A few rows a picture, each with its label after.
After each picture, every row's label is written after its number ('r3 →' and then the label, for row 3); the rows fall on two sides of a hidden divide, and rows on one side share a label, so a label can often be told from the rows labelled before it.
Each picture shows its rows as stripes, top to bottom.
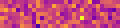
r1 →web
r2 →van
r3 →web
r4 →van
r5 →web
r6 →van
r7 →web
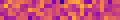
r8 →van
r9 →web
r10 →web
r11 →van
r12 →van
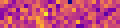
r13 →web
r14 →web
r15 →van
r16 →van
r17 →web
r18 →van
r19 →van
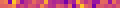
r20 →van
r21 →web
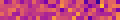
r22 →web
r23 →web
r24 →van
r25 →web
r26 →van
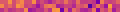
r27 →web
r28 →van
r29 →van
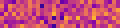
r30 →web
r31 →web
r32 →van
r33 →van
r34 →web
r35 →web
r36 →web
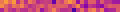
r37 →web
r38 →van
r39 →web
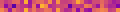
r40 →van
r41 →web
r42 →van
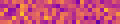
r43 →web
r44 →web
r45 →van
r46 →web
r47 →van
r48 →web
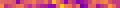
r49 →van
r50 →web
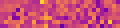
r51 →van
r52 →web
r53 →web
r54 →web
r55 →van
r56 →web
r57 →van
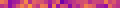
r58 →van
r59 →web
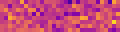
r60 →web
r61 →van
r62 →web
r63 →web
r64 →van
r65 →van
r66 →web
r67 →van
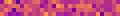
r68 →web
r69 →web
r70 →web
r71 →van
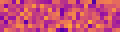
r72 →web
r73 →van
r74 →van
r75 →van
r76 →van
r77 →web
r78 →van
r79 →van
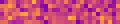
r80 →web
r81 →web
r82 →web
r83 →van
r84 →van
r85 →web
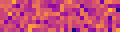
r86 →van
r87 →web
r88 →web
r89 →van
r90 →van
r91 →web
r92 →web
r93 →web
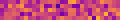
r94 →van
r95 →web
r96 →van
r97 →van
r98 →web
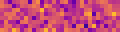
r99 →web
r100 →web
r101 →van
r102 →web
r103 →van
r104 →web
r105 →web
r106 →van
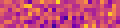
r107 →van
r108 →web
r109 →web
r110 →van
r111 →van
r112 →web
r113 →web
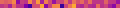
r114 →web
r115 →van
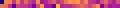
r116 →van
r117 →web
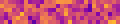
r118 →van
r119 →van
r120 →web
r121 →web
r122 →van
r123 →van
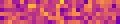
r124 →web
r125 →web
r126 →van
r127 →van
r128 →van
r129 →web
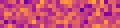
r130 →web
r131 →van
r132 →van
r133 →van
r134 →web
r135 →web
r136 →van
